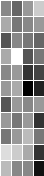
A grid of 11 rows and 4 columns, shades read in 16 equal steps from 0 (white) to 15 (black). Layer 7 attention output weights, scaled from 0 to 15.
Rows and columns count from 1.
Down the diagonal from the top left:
7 8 8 8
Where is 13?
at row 6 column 4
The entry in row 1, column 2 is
9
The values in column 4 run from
3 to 14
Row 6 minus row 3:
-4 -2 7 4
